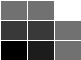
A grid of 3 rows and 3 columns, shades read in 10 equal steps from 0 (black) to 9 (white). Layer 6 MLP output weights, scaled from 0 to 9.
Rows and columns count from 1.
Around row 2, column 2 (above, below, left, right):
4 1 2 4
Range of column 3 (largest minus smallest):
5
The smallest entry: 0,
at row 3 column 1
